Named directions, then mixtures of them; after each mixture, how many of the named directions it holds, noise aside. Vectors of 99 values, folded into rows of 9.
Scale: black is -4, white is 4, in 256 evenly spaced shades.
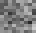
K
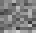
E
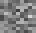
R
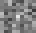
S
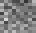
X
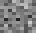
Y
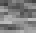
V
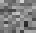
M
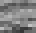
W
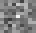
two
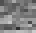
two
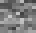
three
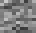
three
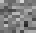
one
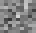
two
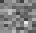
two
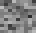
two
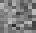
three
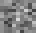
two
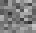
two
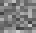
one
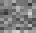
one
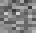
three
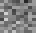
two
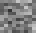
three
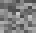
three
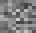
two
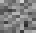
one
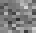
three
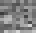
two
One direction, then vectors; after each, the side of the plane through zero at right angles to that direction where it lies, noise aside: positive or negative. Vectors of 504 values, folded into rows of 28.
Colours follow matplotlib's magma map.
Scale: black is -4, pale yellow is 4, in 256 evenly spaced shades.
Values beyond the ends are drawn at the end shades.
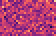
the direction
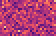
positive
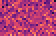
negative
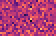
positive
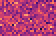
negative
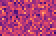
positive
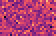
positive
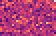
positive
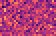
negative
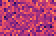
positive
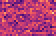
positive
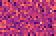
positive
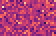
positive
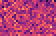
negative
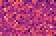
negative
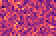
negative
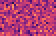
negative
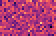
positive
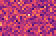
negative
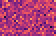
positive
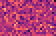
negative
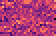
positive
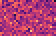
negative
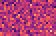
negative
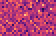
negative
